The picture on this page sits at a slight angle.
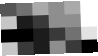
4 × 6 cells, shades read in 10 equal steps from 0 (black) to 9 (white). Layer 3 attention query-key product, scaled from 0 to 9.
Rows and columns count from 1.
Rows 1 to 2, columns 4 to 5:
5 6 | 5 5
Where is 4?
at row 1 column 2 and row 3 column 5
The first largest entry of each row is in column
6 6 6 1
